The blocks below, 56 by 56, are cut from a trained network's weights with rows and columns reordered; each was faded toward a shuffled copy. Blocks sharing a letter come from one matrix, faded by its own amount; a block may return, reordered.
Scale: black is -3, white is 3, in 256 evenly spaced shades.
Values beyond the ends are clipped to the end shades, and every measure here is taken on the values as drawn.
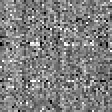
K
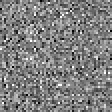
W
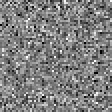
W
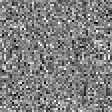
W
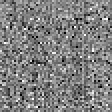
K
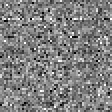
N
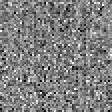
K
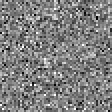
W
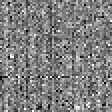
K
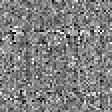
K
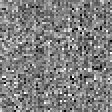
K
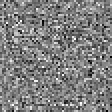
W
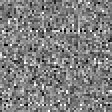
N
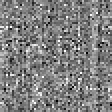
K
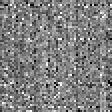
K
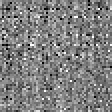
K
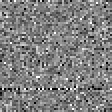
N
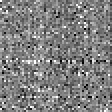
K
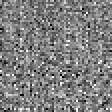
K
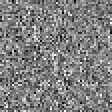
W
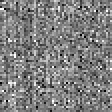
K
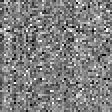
K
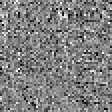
K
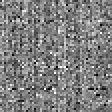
K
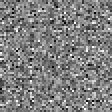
W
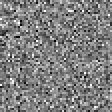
W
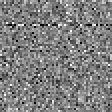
N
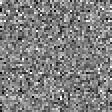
W
